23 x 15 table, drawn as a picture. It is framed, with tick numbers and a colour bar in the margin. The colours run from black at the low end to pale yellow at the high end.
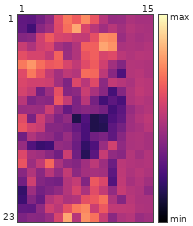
Ninth with the highest average: top middle. Stripes: none. Seam: vertical, 80% of the way across, the right part calmer. Ninth with the lowest average: centre. Histogram: bell-shaped.
